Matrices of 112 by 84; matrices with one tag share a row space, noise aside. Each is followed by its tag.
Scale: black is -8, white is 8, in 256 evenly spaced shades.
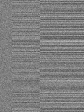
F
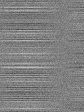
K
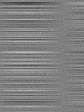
K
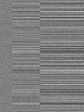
F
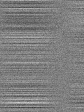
K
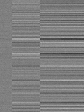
F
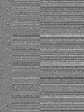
F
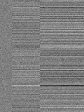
F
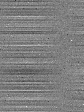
K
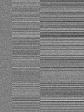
F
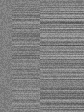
F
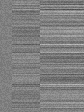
F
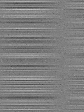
K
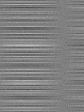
K
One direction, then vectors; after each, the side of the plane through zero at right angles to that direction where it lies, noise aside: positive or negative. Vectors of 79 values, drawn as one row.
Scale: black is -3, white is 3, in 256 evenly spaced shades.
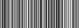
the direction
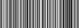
negative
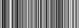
positive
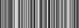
positive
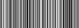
negative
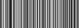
negative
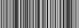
negative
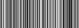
negative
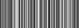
positive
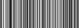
negative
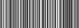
negative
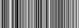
positive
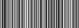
positive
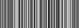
positive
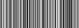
negative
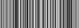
negative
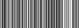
positive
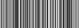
negative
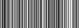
positive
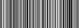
negative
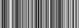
positive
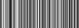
negative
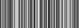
positive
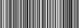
negative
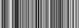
positive
